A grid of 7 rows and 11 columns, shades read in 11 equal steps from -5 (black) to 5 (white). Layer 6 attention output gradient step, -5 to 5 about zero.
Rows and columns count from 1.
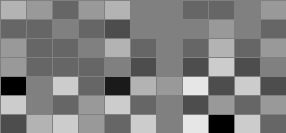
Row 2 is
-1 -1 0 -1 -2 0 0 0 1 0 -1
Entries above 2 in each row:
0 0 0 1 3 2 4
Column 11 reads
1 -1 1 0 -2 1 -1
